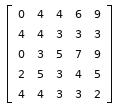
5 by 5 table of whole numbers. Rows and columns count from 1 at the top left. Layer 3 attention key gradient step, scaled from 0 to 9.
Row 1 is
0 4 4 6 9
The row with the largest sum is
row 3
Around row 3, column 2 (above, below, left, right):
4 5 0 5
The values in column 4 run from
3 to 7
